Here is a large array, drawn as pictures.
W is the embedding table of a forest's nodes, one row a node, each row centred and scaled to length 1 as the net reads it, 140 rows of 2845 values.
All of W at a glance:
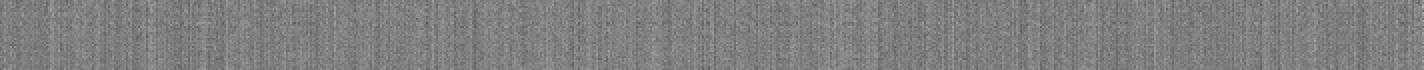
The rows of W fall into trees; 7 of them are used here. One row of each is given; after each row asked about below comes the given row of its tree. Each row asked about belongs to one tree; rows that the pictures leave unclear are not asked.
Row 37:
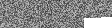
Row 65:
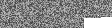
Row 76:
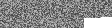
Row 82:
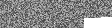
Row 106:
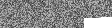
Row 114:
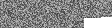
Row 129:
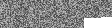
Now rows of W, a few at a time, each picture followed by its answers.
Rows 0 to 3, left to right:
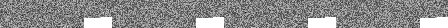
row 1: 129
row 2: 114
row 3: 106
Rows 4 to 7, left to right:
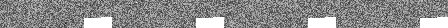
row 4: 82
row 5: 129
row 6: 82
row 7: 106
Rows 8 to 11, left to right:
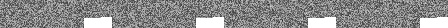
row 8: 106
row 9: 65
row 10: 114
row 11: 106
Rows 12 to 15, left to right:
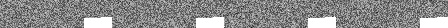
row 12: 76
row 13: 76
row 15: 37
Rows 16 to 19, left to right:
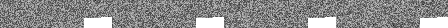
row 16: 37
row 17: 65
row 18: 65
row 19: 82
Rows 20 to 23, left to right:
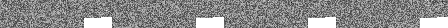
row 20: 129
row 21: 65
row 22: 65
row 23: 37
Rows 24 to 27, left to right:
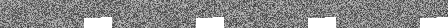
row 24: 76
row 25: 82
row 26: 65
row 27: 76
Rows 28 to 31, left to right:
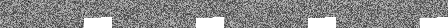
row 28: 82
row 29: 76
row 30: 82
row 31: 76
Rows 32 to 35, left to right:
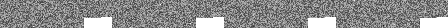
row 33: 129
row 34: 76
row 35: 114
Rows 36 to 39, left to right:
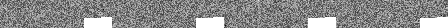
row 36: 129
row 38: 82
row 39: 106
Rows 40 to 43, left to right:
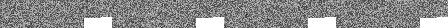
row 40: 65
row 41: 129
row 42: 82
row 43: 106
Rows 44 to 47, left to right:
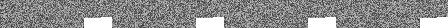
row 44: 65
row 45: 65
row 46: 65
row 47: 65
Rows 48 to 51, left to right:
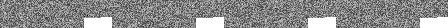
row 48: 65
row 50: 76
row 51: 76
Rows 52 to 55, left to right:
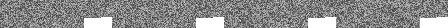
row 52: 129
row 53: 129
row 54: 129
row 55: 82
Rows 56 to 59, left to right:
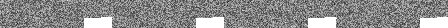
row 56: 106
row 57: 76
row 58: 114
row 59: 82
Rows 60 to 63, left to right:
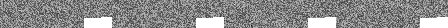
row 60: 114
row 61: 129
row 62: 76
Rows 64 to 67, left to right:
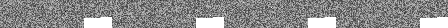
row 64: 76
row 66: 76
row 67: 129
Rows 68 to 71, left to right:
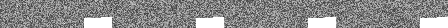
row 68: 65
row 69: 76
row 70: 106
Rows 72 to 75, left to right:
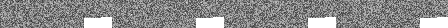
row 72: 65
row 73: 37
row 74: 65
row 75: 82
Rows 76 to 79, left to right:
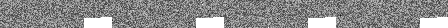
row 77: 37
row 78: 106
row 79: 82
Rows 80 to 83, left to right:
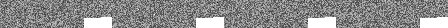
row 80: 76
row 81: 37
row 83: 65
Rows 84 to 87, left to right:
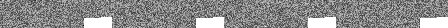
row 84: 106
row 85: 114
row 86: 82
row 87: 65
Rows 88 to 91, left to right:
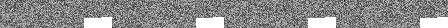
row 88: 65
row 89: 129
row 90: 76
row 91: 129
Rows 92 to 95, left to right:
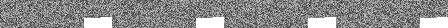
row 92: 65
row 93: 106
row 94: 82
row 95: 82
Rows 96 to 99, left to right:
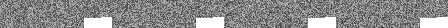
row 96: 129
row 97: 65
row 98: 82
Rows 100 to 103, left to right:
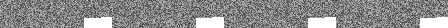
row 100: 129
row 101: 76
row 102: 76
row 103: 82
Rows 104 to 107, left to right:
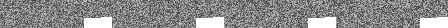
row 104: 106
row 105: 37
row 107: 82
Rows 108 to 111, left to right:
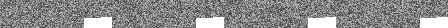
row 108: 106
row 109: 129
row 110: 82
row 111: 82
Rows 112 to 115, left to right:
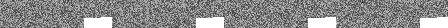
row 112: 76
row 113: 82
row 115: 106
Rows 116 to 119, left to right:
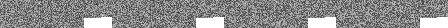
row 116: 37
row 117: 37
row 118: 76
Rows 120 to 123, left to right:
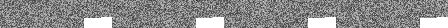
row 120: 106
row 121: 76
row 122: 82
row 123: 65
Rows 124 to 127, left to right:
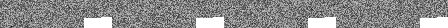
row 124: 129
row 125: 65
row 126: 106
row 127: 76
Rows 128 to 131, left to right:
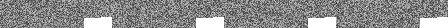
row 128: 106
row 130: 114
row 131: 82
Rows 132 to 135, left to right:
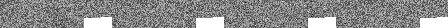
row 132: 82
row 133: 106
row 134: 65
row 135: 106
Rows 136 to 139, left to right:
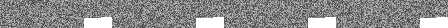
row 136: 106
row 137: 65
